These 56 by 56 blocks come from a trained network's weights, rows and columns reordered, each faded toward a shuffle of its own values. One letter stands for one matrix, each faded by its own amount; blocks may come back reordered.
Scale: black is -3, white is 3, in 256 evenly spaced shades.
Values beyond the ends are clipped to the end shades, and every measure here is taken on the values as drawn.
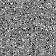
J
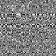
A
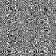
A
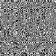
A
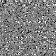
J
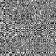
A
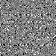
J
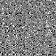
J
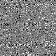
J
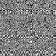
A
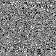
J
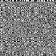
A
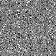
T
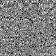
J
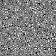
J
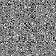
J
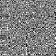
A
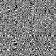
A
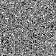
T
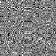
A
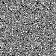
T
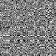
A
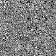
T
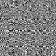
A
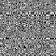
A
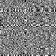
A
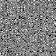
J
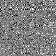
J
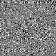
J
